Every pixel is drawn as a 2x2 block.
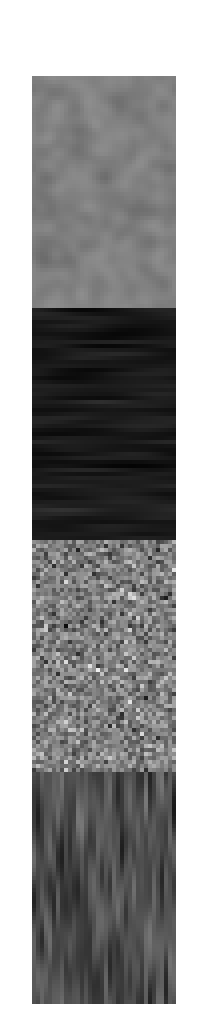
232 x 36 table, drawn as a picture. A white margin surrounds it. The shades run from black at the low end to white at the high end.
The table splits into 4 rows of 1 panel. Panel 1,1: middling, blotchy, faint in contrast. Panel 2,1: very low, streaked across, faint in contrast. Panel 3,1: middling, fine-grained, strong in contrast. Panel 4,1: low, streaked downward.
